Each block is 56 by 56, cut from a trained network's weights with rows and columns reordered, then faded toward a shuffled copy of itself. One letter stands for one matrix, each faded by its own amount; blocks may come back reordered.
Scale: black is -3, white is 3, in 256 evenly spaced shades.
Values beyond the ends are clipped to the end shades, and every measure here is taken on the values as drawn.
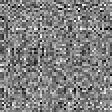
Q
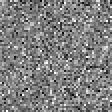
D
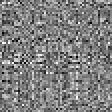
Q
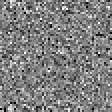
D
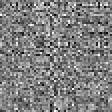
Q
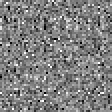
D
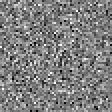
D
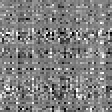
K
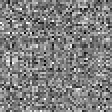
Q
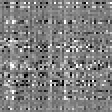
K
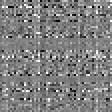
K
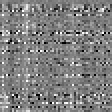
K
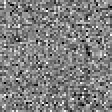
D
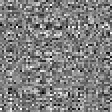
Q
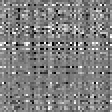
K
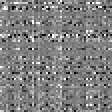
K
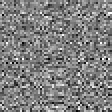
Q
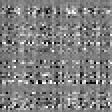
K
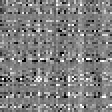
K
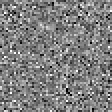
D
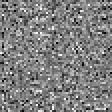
D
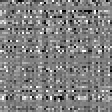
K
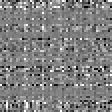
K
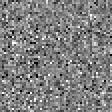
D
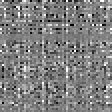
K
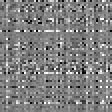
K
